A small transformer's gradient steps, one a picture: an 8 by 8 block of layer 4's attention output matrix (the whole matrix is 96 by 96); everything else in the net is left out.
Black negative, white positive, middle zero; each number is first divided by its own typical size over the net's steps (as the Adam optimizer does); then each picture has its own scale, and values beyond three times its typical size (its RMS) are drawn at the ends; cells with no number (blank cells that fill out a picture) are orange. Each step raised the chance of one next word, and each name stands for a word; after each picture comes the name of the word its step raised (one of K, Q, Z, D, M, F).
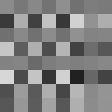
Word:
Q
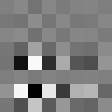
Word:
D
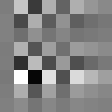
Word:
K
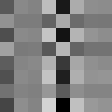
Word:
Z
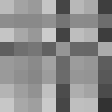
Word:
Z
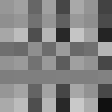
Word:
Z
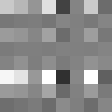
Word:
K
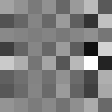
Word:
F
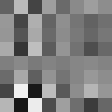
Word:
D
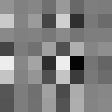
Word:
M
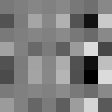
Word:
M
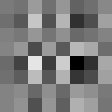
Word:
M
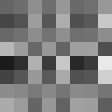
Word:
M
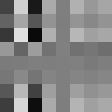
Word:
Z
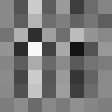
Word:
F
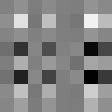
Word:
Q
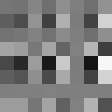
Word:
M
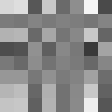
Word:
Z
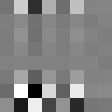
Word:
D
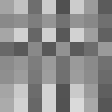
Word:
Z
